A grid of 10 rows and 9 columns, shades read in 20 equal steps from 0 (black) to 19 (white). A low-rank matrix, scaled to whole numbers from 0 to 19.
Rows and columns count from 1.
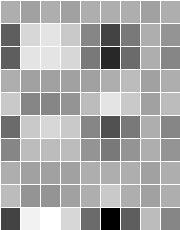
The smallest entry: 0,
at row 10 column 6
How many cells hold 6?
1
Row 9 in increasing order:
11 11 12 12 13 13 13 14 15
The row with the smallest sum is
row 10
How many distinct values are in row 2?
9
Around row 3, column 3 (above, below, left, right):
17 12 17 16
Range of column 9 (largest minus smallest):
4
